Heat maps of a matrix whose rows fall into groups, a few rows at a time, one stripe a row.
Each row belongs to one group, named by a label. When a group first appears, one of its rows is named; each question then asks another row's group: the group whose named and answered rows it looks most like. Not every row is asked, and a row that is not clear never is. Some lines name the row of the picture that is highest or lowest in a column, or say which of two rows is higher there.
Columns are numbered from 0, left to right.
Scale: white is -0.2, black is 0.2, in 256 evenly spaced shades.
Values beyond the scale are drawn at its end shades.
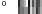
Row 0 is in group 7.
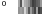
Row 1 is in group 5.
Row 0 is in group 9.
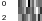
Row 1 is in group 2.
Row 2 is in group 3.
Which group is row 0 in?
7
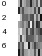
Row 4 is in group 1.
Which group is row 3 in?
7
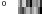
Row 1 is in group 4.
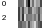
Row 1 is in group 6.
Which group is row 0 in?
2
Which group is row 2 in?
6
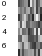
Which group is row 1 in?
4
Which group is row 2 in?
2
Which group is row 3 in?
9
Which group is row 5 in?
9
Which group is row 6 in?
5
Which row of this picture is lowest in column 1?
4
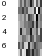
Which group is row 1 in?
3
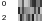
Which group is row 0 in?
5
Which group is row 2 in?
2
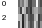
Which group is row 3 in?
6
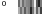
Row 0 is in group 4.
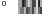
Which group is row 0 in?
3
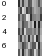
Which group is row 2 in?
4
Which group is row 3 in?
3
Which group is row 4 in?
6
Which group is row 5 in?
7
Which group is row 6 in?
3
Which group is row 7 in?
6
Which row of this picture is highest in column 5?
5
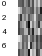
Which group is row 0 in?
2
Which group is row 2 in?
7
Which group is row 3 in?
7
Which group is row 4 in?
2
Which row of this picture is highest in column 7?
4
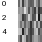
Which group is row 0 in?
6
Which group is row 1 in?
5
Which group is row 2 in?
3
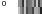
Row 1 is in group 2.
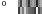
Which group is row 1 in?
5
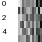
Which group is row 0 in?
1
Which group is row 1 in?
3
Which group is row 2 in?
1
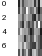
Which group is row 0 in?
3
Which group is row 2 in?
5
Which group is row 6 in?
5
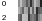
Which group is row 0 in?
1
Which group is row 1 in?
7
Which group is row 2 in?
9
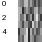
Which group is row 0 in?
5
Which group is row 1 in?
6
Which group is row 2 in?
2
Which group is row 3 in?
6
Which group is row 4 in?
7
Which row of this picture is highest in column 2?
1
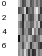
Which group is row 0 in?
4
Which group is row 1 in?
2
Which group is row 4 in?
6
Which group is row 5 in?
3
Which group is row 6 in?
4
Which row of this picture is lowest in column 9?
1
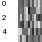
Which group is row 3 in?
2
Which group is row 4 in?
1
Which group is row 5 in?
9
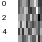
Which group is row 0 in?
7
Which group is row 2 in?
7
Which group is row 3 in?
9
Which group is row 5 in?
3
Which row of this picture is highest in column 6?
1
